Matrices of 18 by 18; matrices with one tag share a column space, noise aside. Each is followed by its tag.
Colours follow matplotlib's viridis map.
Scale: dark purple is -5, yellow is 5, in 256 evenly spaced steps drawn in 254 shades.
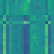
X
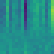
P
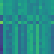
X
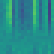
P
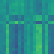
X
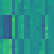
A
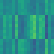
A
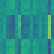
A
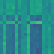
X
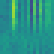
P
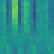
P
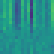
P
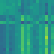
X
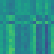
X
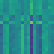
X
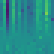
P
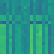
X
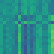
X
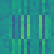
A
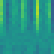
P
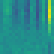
P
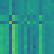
X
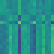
X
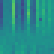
P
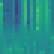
P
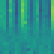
P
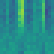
P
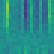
P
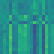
X
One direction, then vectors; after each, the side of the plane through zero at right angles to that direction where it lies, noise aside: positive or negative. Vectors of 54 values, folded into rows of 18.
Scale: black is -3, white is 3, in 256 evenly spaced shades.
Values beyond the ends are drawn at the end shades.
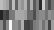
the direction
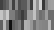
negative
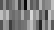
negative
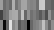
positive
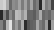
positive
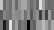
positive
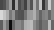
negative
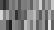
negative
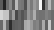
negative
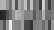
positive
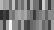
positive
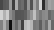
negative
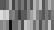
negative
